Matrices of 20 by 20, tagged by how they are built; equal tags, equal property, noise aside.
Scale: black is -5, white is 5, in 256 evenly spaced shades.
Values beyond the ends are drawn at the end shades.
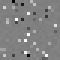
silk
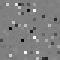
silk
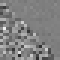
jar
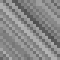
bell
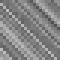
bell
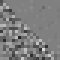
jar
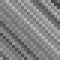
bell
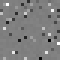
silk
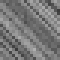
bell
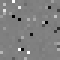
silk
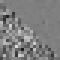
jar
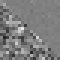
jar
